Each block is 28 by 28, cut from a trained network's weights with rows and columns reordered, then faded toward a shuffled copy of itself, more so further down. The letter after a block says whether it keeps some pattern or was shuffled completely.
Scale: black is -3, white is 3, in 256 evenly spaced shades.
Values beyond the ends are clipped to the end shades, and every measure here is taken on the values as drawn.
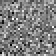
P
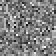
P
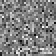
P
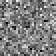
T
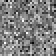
T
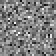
P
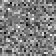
P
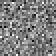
T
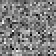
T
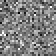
P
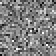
P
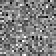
P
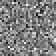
P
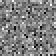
T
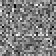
T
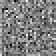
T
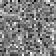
T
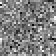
P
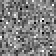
P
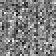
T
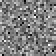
P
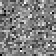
T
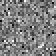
P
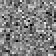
T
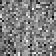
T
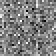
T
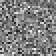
T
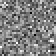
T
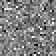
P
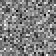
P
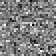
T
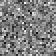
T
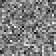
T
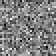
P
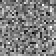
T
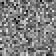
P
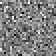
P
